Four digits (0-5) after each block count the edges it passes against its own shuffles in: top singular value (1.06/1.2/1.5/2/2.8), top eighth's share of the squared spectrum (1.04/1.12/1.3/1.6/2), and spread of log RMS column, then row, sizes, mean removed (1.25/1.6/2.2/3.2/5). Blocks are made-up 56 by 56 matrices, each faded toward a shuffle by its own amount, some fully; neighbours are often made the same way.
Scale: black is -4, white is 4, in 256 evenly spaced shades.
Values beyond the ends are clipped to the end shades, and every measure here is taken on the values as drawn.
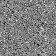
0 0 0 0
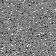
1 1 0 0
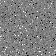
0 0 0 0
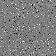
2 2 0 0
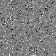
2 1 1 0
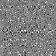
3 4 1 2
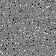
0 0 0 0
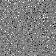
2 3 1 1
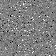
1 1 0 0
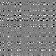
4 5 2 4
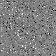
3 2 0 1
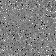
2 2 0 1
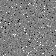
0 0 0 0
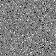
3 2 0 0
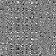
4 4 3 2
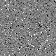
2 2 0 0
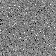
0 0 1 0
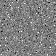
0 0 0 0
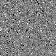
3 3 1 1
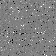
2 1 0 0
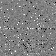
3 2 0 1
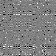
4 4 2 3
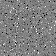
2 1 0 0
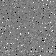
1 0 0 0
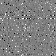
4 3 1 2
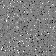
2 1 0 0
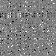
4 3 1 1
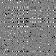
4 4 2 2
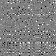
4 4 2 2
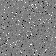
0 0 0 0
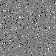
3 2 1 1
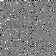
3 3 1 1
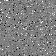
2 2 0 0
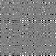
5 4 2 3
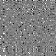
4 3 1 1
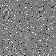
3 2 0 0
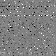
3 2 0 1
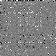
4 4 1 2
